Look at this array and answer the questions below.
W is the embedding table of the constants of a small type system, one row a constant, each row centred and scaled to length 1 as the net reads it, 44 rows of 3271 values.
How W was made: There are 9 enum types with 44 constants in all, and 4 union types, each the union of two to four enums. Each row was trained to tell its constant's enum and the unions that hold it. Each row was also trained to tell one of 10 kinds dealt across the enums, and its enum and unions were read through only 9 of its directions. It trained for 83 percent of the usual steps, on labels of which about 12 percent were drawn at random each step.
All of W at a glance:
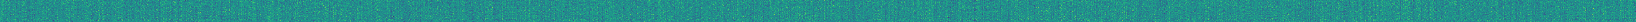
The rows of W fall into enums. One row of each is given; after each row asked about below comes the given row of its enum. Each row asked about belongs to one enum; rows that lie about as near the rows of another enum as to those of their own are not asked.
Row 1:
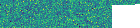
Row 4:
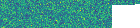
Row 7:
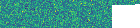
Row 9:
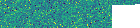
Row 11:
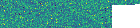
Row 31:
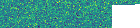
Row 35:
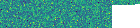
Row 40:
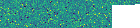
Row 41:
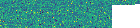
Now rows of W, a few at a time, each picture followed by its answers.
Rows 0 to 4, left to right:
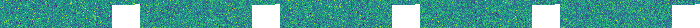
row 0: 41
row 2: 7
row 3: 9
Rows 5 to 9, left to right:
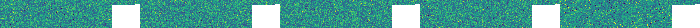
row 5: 11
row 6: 11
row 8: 7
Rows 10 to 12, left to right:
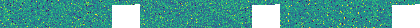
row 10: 40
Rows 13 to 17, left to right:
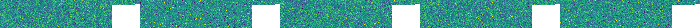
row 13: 1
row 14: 11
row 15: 35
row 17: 41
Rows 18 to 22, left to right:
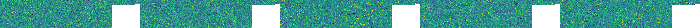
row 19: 4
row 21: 1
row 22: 7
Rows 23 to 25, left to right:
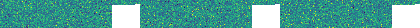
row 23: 11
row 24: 35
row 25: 41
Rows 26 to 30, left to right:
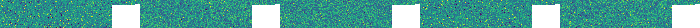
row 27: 1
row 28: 41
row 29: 4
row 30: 1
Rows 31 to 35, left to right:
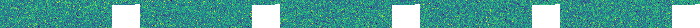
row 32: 31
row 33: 9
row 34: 1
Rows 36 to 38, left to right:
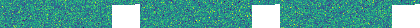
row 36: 35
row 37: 11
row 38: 9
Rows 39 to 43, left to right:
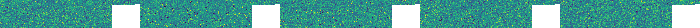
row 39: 9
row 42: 9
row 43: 35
